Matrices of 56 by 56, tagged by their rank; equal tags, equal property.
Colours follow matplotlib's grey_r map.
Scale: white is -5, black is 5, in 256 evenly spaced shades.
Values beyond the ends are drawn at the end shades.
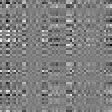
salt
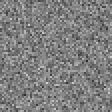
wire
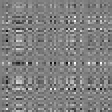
salt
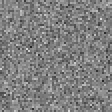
wire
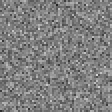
wire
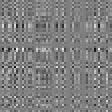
salt
